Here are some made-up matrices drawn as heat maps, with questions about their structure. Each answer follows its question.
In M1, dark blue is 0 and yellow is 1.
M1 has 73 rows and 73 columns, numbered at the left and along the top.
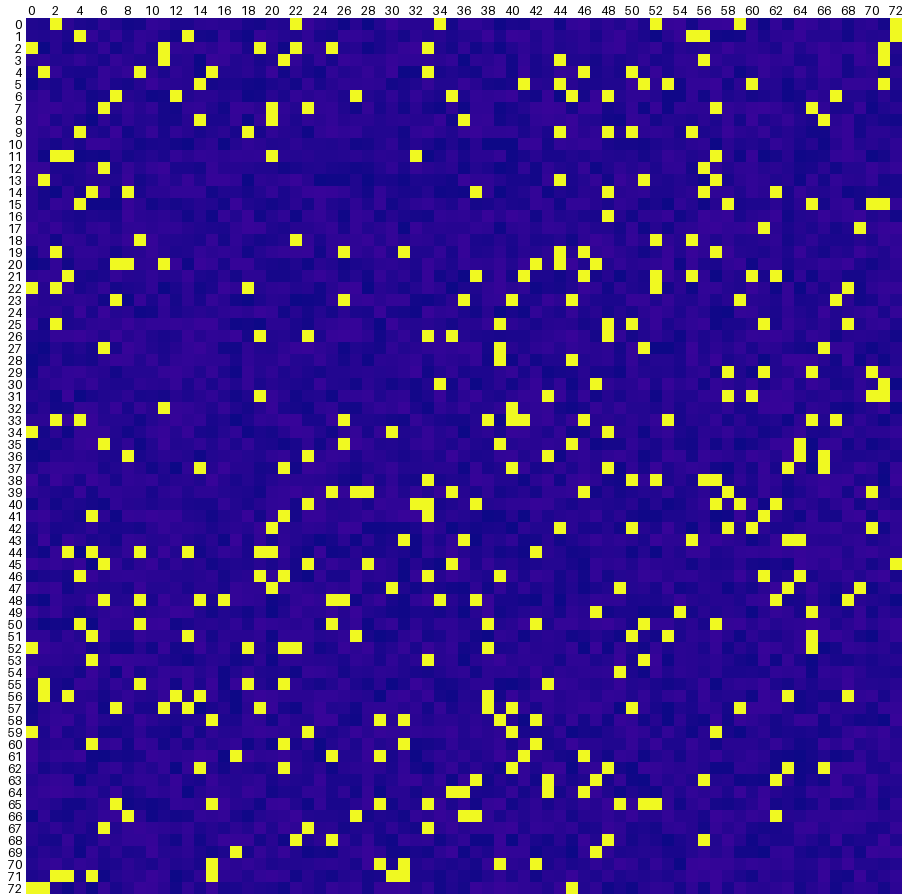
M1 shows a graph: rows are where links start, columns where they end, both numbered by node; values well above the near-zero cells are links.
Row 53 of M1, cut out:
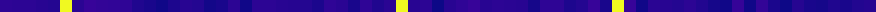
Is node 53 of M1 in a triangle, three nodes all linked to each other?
yes
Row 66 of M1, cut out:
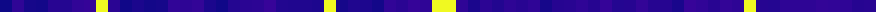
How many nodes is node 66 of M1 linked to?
5
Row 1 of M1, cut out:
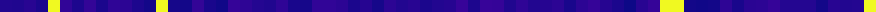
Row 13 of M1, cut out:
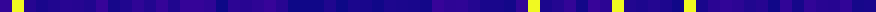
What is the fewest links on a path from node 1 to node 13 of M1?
1
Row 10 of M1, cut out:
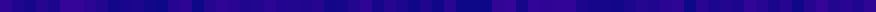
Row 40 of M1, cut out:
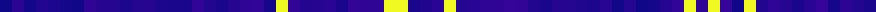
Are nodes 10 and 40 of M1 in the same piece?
no
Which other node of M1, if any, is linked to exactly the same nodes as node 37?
node 62
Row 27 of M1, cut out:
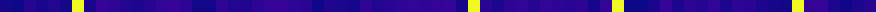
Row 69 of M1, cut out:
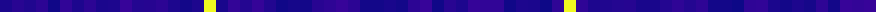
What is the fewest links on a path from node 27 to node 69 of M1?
5
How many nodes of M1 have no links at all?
2
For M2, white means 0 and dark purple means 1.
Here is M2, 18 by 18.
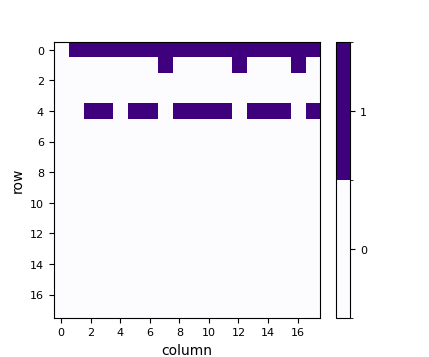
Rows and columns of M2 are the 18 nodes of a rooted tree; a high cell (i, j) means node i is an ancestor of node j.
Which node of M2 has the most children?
4
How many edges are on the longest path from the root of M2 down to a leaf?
2
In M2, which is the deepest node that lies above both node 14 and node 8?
4
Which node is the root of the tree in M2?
0
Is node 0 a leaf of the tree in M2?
no
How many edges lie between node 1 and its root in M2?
1
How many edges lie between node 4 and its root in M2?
1
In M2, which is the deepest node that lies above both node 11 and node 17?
4
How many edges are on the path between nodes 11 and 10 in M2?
2
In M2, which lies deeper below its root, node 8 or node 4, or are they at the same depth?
node 8
